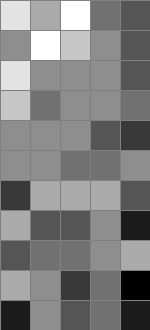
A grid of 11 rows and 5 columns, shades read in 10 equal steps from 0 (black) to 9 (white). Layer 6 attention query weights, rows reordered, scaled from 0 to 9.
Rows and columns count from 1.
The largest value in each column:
8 9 9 6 6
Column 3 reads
9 7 5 5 5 4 6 3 4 2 3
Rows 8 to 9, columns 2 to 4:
3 3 5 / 4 4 5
